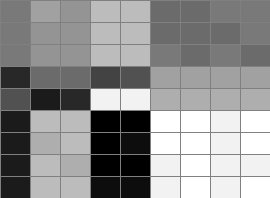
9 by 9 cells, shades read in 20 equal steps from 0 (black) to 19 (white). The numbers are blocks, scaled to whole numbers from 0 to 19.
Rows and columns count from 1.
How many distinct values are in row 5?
5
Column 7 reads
8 8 8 12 13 19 19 19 19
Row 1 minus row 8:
7 -2 -2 14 14 -10 -11 -9 -9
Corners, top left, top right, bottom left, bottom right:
9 9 2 19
